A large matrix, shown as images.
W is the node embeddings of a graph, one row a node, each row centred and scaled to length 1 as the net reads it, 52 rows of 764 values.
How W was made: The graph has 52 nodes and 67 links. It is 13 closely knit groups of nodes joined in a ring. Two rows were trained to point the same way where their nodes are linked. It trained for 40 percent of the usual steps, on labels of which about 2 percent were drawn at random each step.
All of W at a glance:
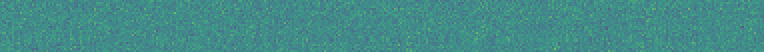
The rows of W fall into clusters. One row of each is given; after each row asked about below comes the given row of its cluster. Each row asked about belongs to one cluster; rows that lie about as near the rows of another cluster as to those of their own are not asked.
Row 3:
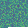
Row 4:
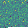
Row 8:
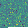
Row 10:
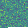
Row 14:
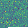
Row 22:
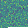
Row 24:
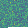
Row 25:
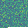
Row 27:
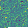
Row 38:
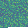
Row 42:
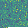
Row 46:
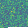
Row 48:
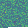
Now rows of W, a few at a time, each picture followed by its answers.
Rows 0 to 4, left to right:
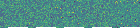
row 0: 38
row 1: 25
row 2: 22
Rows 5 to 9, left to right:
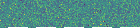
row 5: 3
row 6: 4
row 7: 25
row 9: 8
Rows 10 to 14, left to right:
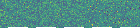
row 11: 14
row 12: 48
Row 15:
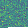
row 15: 10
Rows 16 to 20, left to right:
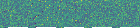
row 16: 46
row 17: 27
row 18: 24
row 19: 22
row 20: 24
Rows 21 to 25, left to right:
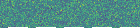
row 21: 48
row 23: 14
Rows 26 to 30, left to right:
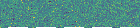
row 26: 3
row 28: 8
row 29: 3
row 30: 24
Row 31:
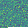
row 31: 4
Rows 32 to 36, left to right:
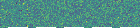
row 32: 42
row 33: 8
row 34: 24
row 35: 25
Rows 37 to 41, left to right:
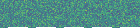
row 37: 14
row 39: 14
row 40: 10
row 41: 46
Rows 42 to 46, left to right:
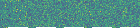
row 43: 38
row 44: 42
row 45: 48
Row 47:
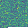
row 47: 27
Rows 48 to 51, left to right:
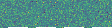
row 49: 4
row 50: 42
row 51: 38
